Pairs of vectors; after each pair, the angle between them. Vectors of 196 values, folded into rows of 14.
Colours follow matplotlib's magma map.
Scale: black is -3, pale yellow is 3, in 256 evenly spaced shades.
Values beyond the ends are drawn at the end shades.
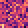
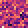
partly aligned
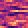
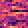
nearly opposite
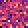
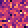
nearly parallel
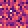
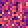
partly opposed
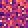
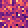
nearly parallel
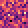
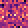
partly opposed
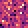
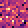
orthogonal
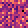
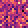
nearly parallel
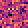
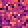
orthogonal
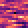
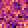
partly opposed
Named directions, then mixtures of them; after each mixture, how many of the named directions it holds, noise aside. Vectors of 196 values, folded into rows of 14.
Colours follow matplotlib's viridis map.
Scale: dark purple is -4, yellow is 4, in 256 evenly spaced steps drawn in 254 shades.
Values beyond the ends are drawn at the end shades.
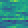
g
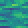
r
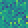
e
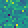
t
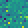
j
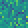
two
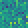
one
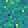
one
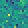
one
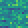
two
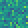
three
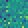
one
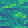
two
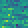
three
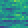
two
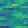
one
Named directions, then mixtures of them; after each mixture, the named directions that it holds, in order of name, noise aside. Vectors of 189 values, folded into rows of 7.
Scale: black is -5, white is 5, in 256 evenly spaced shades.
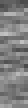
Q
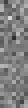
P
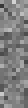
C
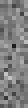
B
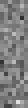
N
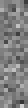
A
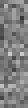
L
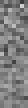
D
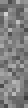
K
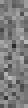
B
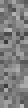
A, C, N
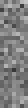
A, D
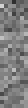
C, L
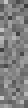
D, L, P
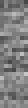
L, Q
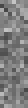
C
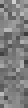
C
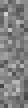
K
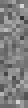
C, D, N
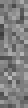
B, L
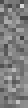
D, N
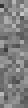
C, D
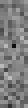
B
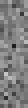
B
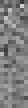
D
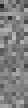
C, P, Q
